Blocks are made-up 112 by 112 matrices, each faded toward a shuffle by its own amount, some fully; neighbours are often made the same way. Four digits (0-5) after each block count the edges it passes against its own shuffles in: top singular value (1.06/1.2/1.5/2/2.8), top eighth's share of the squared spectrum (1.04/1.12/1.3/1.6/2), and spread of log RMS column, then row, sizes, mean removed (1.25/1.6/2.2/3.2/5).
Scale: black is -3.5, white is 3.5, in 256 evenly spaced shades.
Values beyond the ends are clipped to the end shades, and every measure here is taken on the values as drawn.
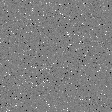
0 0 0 0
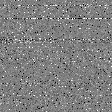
3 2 0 2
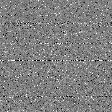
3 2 0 2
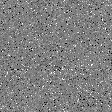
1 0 0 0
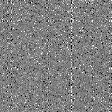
4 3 2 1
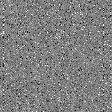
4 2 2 0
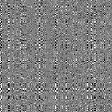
5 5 4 3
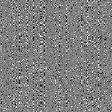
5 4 3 2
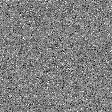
0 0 0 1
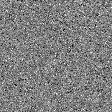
0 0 0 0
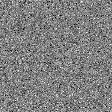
0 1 0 2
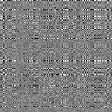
5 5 3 4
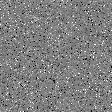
0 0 0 0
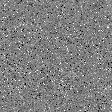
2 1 0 0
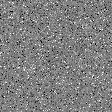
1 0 0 0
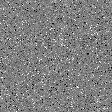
2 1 0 0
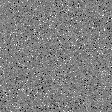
2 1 0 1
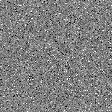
3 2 1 0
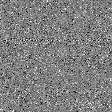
1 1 0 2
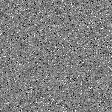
0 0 0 0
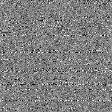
2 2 0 4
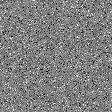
0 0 0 0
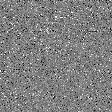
0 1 0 1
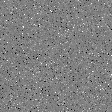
0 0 0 0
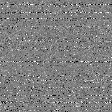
2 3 0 4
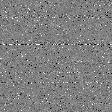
3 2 0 2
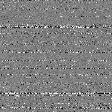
3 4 0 4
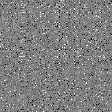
4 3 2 2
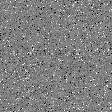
2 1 0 0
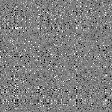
4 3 2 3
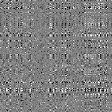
5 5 4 4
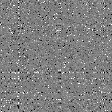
4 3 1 2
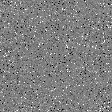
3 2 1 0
